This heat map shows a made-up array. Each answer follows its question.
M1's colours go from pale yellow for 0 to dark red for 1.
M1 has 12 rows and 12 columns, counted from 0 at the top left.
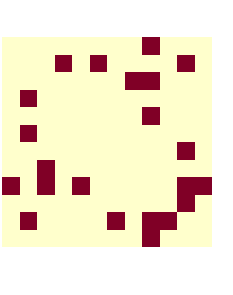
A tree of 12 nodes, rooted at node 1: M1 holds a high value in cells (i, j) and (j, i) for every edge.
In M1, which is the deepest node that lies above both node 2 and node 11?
8
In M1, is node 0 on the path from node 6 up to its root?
no
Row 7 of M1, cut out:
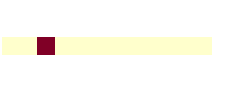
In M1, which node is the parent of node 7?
2
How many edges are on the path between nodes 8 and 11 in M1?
1
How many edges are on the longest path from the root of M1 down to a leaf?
4
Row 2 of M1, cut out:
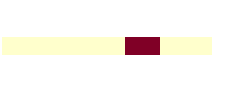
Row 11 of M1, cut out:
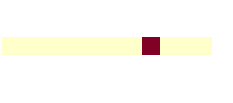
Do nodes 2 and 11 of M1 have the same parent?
yes
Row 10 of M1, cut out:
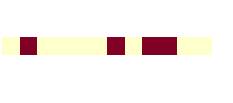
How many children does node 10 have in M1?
3
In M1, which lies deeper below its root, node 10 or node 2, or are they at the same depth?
node 2
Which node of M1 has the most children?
8
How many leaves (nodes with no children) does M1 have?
8
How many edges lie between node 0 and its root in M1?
3
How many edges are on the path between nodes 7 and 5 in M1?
5
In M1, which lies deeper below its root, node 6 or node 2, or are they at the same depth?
node 2
